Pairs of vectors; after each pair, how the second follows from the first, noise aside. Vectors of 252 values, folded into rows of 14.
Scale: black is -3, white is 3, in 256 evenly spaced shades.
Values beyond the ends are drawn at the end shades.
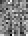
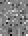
partly zeroed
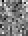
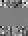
partly zeroed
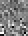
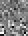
copied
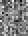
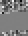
partly zeroed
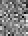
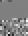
partly zeroed
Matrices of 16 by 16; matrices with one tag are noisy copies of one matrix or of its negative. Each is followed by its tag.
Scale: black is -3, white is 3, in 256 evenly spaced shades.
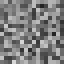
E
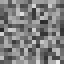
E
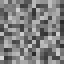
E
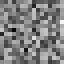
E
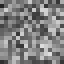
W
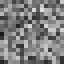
W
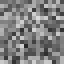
W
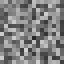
E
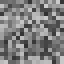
W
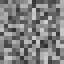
E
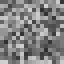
W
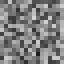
E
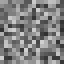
E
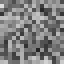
W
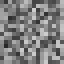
E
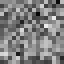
W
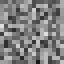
E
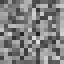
E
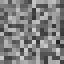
E
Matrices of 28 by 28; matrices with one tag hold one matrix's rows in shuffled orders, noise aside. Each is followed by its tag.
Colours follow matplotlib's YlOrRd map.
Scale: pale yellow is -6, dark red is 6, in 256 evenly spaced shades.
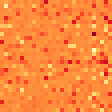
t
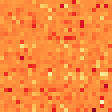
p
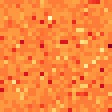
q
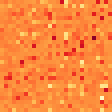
p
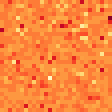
q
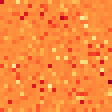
q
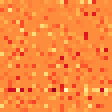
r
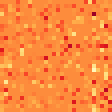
t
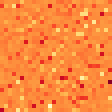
q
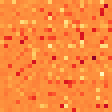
p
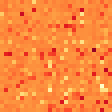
p
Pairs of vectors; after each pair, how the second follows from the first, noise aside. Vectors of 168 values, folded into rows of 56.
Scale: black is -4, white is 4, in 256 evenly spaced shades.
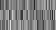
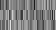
copied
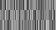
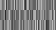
negated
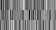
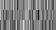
shuffled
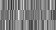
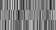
negated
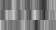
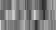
copied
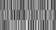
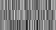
negated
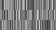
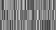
copied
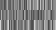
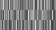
shuffled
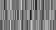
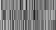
shuffled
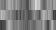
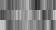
negated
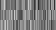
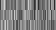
copied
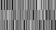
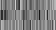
shuffled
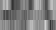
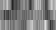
copied
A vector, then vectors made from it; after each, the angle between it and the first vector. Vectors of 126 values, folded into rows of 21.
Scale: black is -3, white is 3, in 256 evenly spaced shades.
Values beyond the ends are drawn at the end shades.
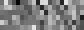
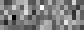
partly opposed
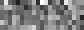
nearly parallel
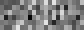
orthogonal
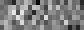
orthogonal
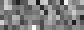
nearly parallel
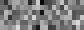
partly opposed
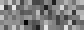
orthogonal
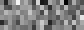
nearly opposite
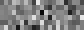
partly opposed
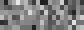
nearly opposite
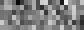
nearly parallel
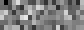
partly opposed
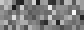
partly aligned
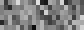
nearly opposite
